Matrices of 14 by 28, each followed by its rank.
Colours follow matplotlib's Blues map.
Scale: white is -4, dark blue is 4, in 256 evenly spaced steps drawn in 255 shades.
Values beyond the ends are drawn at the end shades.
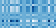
one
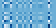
one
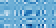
two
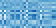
two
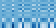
one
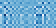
two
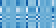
one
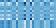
one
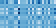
one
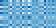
one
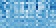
two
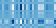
one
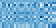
two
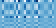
one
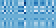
one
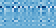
two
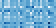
two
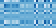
one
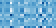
two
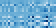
two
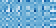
two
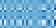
one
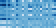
two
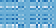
one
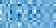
two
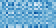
two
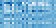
two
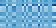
one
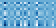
one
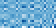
two
